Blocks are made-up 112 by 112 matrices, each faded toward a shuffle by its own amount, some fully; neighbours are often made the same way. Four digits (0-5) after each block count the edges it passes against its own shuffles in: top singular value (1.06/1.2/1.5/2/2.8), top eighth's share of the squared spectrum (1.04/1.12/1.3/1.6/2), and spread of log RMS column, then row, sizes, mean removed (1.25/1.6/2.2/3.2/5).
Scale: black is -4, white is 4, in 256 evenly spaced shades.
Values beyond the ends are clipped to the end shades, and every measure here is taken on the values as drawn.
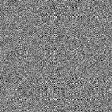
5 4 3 3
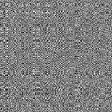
5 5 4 3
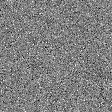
0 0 0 0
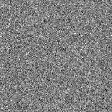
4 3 1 1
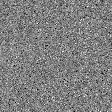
1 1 0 0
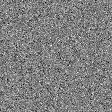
1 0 0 0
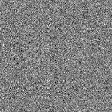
4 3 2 2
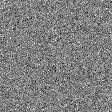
0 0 0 0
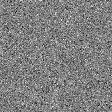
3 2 0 0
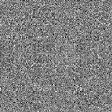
4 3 2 2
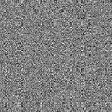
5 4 3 3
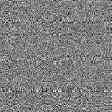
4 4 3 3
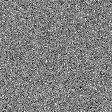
0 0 0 0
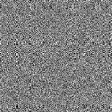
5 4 3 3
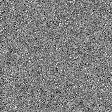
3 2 0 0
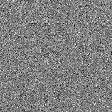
3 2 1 1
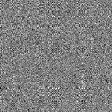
4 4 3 2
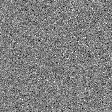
2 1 0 0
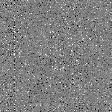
3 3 2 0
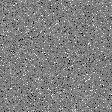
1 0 0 0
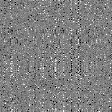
4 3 2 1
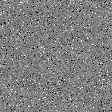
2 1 0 0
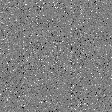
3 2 1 0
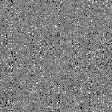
4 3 2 1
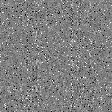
3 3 1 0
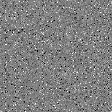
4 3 2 1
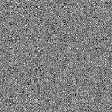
4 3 2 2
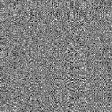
4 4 2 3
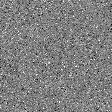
0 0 0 0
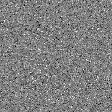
3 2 1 0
